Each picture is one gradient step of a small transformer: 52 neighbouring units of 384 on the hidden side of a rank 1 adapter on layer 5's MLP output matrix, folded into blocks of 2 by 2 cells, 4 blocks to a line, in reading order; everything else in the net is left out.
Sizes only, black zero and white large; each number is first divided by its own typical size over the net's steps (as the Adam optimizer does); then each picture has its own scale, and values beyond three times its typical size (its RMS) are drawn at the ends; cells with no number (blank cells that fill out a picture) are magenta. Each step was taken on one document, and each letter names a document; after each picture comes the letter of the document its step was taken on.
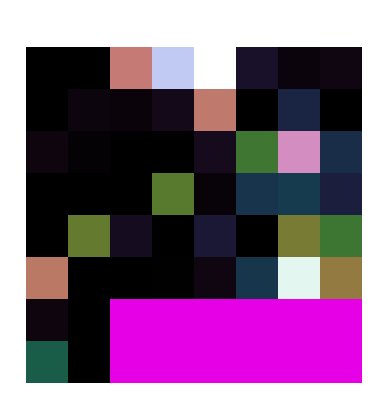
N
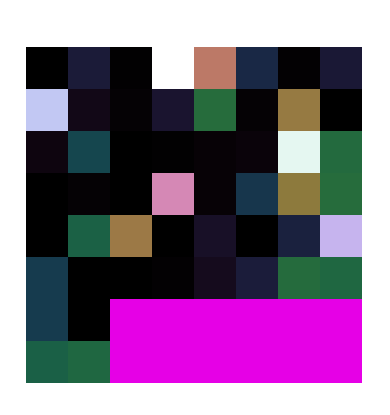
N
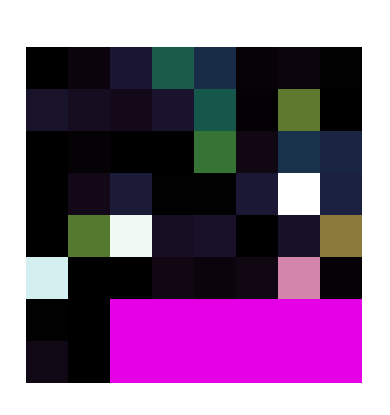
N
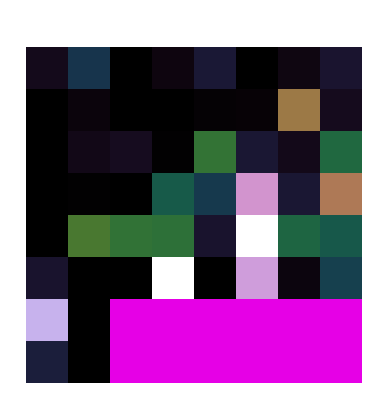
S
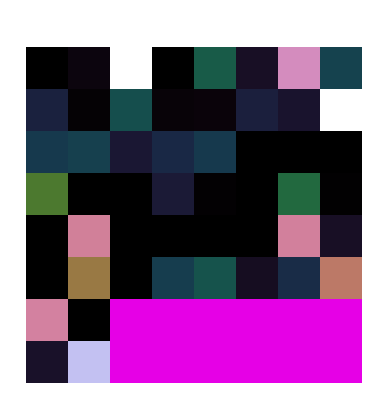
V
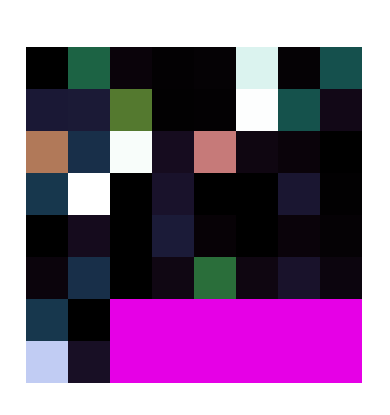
V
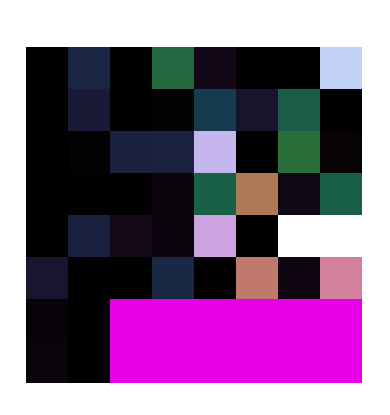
S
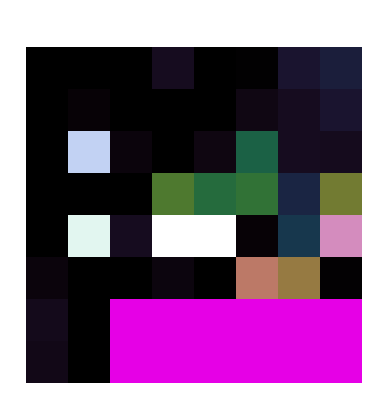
S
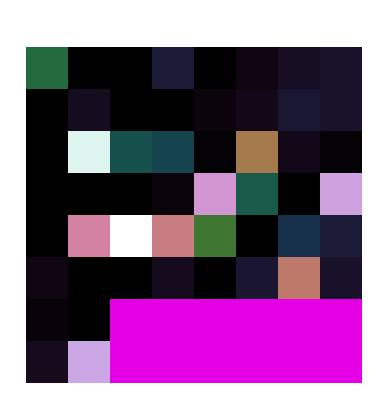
S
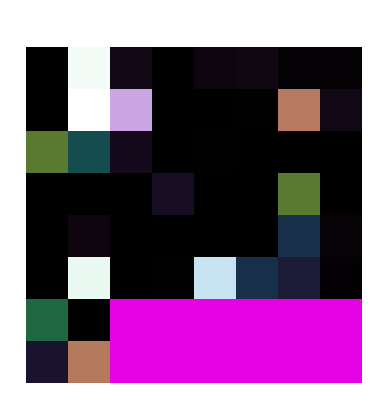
V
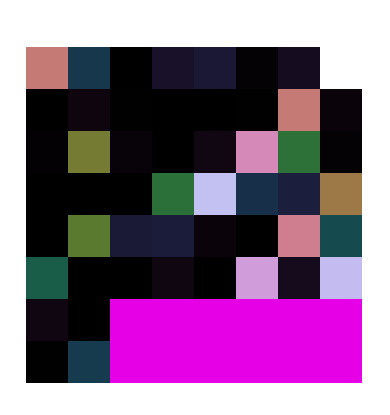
S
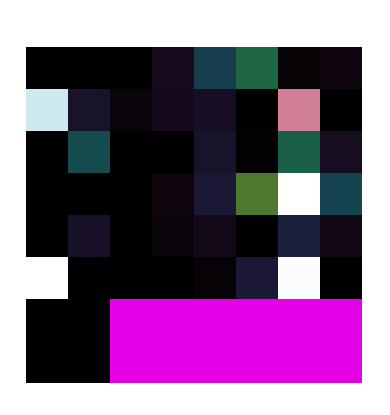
N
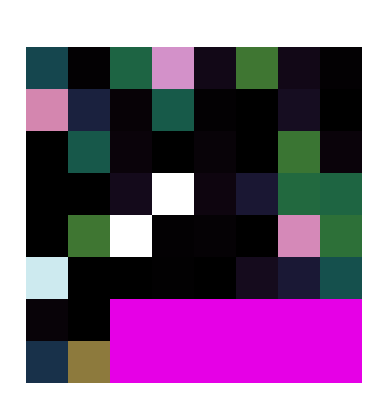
N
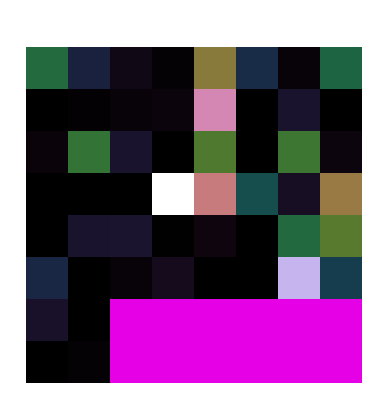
N
